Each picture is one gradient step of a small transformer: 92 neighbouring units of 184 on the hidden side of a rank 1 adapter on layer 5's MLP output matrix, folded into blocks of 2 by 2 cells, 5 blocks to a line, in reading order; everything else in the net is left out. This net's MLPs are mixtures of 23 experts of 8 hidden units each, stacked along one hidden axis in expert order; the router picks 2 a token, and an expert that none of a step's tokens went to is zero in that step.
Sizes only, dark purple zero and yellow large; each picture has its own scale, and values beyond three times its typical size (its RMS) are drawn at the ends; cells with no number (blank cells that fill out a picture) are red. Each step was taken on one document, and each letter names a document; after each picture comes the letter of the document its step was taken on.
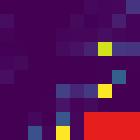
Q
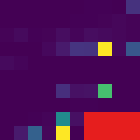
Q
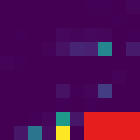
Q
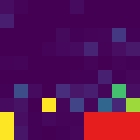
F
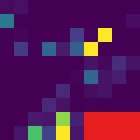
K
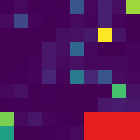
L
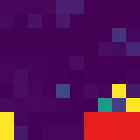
F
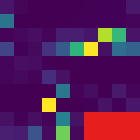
K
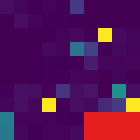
F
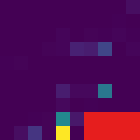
Q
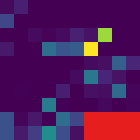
K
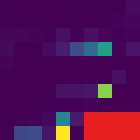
Q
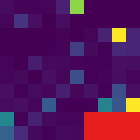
F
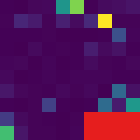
F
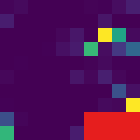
L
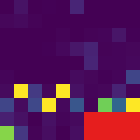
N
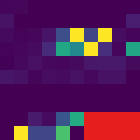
K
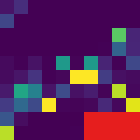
L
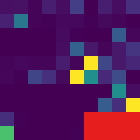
L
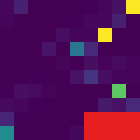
L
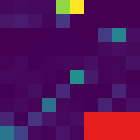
F
